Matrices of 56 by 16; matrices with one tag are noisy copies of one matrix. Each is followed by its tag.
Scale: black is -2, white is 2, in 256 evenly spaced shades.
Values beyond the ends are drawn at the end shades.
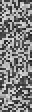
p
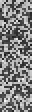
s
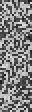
p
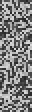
p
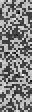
s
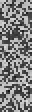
s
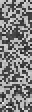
s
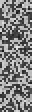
s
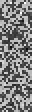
s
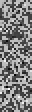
s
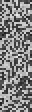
p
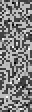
p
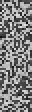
p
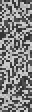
p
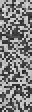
s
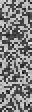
s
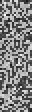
p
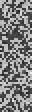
s
